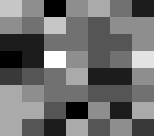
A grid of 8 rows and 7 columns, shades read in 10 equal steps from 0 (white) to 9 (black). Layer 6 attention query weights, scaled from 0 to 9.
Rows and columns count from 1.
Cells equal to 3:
8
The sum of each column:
39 44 40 38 45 46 36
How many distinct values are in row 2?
4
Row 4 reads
9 8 0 4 6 5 1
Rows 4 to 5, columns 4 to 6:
4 6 5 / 3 8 8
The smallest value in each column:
2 3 0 3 3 4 1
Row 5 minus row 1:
5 2 -4 -1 5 3 -4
